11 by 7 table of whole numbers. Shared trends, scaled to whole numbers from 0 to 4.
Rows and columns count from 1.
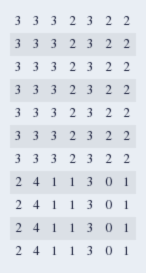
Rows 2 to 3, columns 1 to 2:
3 3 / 3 3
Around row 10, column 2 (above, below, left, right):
4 4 2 1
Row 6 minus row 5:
0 0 0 0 0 0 0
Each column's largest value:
3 4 3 2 3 2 2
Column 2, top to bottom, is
3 3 3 3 3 3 3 4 4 4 4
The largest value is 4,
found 4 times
